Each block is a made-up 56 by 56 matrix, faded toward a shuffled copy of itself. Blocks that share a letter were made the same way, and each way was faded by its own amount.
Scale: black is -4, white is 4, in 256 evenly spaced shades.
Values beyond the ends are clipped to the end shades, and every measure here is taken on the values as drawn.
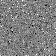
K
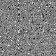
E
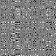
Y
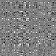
Y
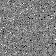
K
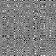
Y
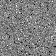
K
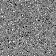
K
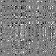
Y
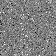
K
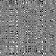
Y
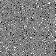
E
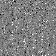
E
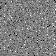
E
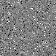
E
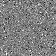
K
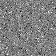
K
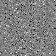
E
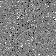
E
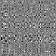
Y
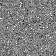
K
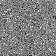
K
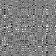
Y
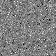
K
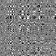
Y
